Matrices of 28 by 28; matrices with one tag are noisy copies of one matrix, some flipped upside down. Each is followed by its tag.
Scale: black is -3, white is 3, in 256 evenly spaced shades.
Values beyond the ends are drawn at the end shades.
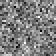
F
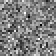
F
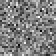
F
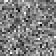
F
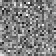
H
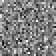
H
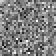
H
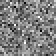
F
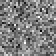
F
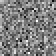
H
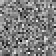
H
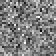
F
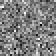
F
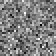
F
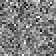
F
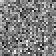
H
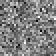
F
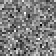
F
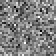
F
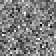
F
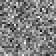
F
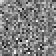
H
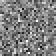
H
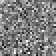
H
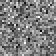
F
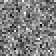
F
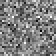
F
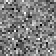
F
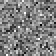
F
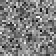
F
